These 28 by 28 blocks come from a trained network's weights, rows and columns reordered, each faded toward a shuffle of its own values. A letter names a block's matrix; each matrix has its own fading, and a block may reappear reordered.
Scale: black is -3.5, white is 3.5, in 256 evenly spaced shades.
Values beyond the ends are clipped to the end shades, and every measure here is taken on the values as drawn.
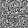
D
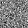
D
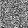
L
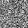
L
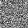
D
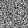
L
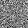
L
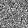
D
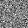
D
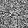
L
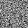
L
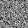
D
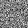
L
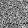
D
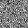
L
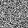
L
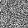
L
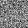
D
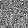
D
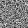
L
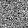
D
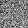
L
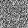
L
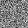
L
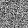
D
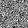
D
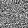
D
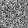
D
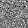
D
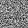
D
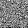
D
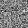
L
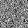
L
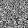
D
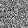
L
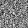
L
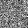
L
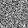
L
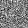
D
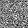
D
